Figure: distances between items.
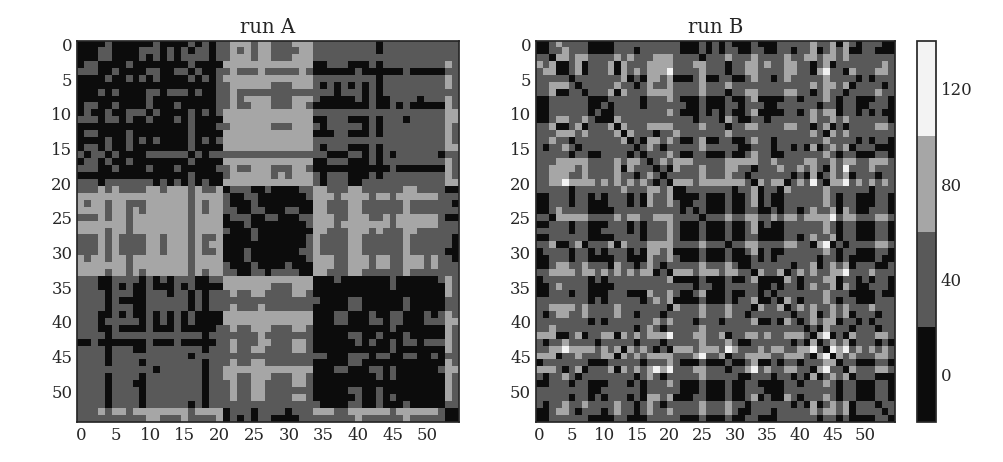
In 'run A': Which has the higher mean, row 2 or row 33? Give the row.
33
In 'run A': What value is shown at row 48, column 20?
40
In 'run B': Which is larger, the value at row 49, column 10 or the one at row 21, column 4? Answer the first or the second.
the second
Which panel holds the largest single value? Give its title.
run B
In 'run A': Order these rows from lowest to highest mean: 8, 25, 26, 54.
8, 54, 25, 26
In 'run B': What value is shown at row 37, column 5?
40
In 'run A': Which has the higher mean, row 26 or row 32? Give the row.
26
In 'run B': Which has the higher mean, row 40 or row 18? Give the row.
18
